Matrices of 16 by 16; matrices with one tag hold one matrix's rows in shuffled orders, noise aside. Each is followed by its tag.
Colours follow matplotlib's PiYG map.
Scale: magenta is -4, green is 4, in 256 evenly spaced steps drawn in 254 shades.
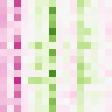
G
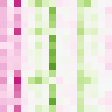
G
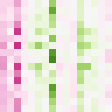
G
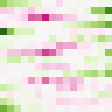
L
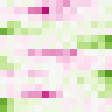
L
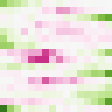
L
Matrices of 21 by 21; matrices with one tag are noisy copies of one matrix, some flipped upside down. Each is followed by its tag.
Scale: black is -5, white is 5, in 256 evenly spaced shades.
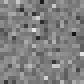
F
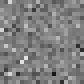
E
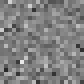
E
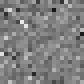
E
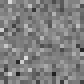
E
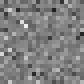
E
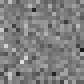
E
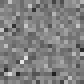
E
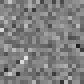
E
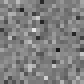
F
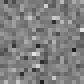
F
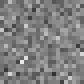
E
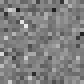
E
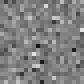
F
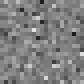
F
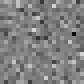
F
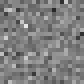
E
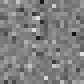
F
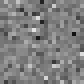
F
